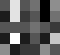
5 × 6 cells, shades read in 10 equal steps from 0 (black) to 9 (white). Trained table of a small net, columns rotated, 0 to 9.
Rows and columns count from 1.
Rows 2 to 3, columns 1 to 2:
1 8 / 3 3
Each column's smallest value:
1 1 1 2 0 2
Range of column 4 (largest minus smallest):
2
